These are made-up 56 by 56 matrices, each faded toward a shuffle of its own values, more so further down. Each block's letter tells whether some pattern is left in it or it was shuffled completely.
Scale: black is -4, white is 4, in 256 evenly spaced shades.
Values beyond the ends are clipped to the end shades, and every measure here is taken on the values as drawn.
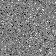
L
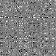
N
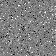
L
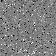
L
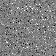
L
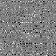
N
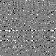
N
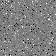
L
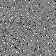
L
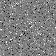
L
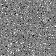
L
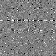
N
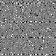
N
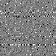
N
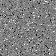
L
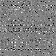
N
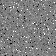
L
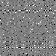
N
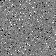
L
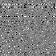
N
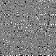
N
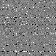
N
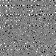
N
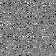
N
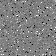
L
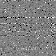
N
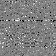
N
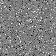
L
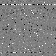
N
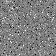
L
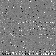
N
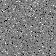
L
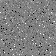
L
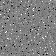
L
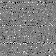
N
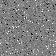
L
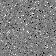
L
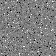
L
